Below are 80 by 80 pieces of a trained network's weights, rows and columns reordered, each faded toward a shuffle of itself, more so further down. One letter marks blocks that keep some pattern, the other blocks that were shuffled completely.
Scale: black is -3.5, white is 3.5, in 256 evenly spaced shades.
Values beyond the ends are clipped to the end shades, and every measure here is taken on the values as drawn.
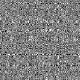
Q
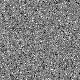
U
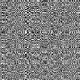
Q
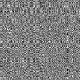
Q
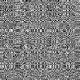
Q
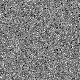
U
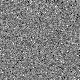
U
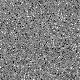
U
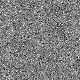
U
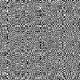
Q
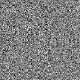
Q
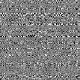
Q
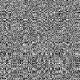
Q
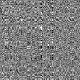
Q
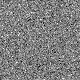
U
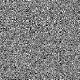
Q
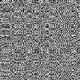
Q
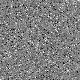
U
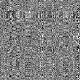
Q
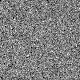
U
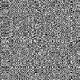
Q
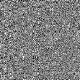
Q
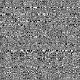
Q
